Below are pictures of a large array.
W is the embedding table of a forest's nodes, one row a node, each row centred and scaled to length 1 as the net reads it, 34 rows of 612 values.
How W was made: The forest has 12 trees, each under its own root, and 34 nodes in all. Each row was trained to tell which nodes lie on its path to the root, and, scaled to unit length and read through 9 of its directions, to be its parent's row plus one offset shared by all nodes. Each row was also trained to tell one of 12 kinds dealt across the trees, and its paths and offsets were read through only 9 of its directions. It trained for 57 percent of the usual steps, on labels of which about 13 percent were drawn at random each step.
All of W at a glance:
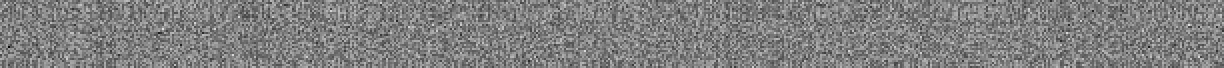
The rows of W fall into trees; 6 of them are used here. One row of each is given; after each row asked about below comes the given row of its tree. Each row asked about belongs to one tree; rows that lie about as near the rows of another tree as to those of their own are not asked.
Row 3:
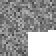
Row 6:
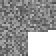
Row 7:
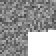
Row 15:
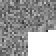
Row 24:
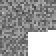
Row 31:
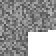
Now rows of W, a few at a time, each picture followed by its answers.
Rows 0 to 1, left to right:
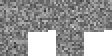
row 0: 7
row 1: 31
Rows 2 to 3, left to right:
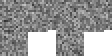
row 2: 24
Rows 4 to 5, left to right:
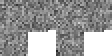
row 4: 7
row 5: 7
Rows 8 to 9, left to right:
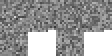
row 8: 7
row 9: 15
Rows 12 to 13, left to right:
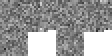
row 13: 3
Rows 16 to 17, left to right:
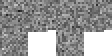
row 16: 24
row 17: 6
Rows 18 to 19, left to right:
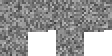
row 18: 7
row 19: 24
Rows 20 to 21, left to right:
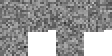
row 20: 6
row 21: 3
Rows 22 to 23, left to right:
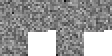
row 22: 31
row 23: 3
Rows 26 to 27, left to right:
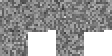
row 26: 31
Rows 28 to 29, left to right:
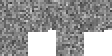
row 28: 24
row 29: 15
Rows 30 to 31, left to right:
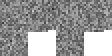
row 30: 3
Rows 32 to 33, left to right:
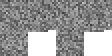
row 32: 3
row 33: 31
